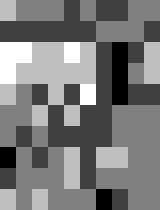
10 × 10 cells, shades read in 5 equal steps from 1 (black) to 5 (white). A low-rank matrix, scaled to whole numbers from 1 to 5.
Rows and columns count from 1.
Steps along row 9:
up same same up down up same same same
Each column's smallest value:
1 2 2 2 2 2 1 1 2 2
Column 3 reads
3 2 4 4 2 4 3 2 3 4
